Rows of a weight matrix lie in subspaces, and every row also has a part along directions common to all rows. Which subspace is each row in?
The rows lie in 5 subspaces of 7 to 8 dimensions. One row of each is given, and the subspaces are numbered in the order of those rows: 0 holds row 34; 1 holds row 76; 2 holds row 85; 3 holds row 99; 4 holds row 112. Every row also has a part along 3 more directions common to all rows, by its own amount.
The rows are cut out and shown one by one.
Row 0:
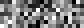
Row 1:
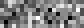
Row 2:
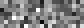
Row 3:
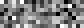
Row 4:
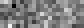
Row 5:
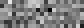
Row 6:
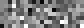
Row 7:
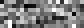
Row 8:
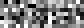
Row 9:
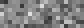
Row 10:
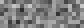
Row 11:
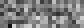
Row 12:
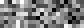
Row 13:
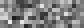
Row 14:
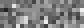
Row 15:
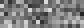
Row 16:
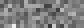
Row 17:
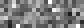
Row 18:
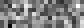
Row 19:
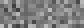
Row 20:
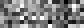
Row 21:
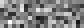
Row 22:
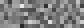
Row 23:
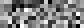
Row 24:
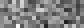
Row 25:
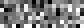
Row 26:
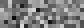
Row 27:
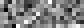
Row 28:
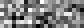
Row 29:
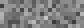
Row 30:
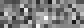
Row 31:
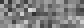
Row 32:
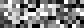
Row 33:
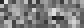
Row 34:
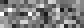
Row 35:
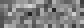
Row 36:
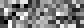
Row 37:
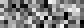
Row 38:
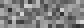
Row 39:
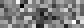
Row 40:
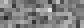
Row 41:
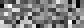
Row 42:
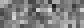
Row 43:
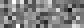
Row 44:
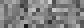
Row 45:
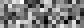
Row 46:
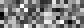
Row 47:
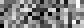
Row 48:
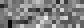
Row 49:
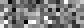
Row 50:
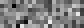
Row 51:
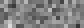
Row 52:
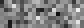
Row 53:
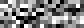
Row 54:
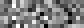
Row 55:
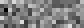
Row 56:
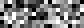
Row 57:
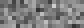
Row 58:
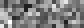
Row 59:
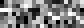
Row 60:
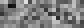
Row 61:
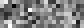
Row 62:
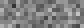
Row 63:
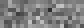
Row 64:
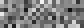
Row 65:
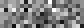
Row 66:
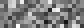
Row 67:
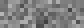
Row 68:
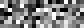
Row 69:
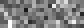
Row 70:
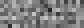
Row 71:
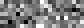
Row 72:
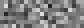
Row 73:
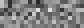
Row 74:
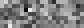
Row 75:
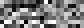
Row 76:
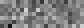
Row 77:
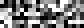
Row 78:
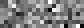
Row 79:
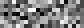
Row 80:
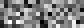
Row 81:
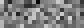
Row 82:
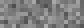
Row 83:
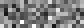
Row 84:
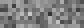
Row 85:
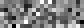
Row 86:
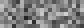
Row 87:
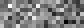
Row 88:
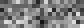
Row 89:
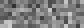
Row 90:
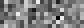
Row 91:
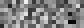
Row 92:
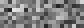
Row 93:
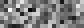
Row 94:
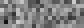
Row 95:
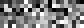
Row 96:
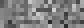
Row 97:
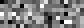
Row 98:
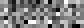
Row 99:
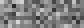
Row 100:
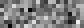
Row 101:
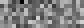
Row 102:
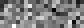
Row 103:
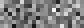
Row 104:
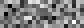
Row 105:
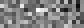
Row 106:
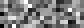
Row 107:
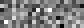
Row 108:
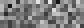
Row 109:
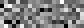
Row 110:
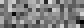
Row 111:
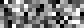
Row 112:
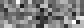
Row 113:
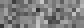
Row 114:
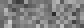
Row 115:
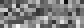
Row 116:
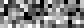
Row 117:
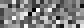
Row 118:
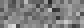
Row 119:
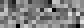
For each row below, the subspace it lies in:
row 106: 2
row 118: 4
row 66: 3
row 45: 3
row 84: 2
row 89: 2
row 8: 0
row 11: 3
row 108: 4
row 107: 3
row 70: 2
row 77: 1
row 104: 4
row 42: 1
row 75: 1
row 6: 2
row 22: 1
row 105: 4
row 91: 3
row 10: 3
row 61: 0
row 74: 0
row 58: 1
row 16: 4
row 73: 2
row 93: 0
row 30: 4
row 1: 3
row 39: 4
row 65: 4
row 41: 4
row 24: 4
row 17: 2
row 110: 0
